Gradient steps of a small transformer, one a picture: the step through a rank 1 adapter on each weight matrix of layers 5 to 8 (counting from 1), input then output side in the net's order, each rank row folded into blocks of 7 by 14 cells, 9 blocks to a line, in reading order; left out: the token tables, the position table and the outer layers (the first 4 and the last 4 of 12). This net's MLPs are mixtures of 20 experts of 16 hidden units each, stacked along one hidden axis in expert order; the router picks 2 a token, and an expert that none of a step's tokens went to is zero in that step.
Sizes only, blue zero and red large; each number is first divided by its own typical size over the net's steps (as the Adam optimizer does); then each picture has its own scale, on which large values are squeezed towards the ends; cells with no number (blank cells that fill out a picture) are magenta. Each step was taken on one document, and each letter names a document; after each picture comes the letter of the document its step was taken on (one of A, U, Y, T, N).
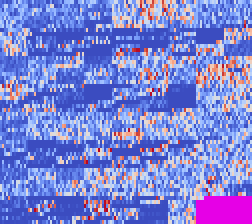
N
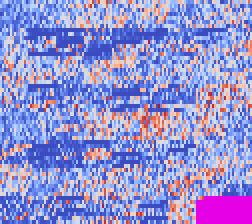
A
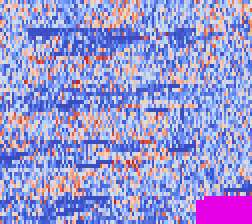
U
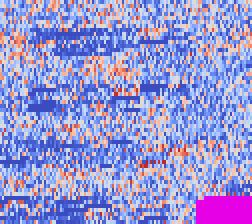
U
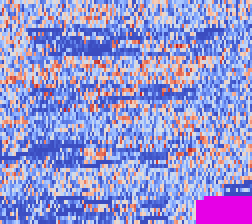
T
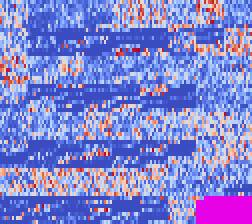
N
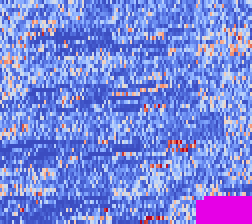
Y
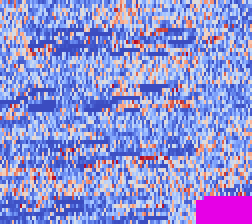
Y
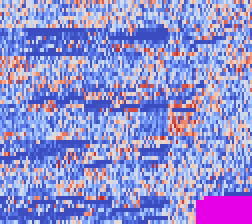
Y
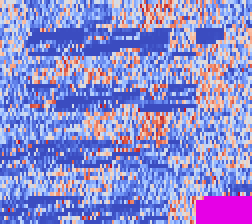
A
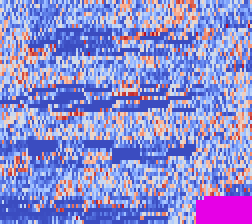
Y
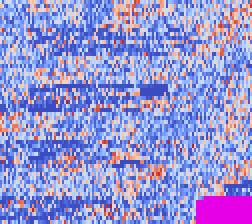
U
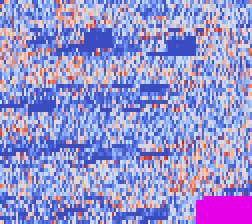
U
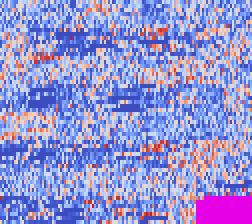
U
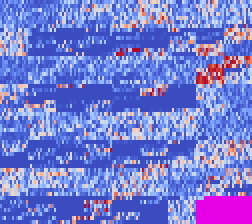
N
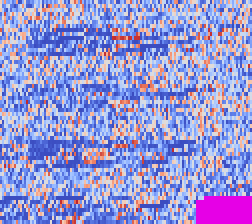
Y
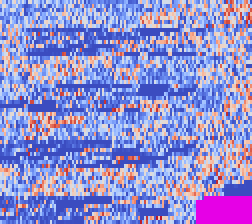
T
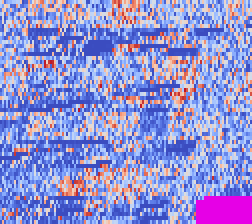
T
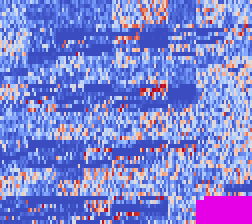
N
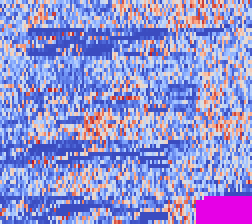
A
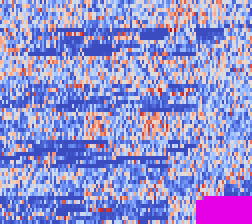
A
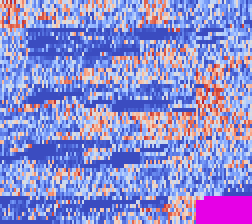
A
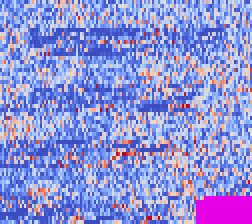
Y
